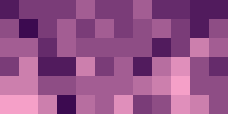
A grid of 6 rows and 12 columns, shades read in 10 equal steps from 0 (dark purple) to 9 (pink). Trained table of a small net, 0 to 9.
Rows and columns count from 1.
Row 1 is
1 3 3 3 5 3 3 5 2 2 1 1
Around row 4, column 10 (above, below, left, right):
3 9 6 4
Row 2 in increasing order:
0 1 3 3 3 3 4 4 4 5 5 5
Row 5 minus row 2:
3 7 1 -1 2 0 2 2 2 6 3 0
